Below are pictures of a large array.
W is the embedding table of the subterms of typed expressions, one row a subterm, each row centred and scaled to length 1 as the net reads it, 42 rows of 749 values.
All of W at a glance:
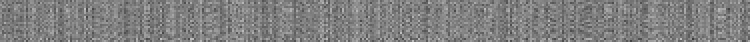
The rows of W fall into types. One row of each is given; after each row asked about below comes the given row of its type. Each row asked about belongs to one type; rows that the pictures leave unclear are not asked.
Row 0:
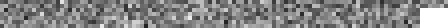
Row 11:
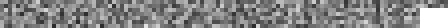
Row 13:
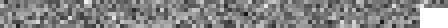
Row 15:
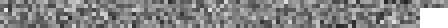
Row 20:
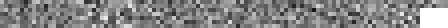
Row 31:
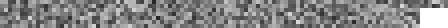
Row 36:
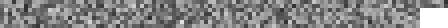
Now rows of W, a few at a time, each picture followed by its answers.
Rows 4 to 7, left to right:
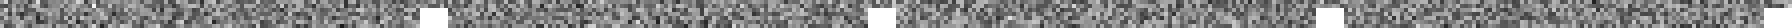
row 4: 11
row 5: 13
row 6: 0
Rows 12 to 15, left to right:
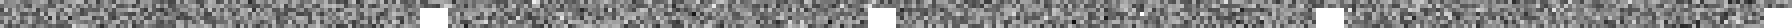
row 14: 31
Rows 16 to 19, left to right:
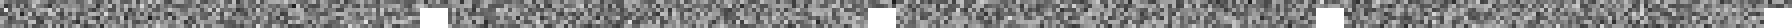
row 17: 36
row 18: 0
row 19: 31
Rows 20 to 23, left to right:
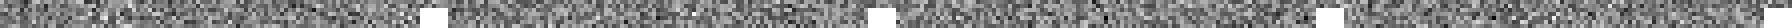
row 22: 15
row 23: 36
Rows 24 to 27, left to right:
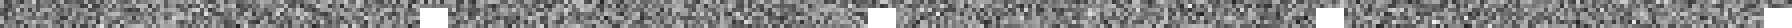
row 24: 13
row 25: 31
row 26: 0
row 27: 36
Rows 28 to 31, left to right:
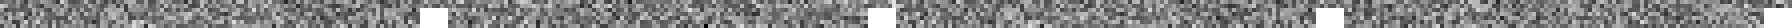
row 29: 20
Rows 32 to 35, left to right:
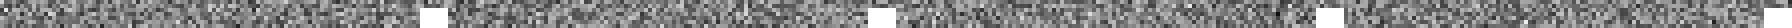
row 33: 31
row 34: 15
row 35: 36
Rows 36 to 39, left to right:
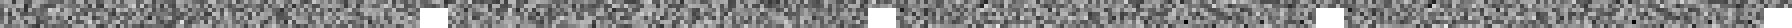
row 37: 0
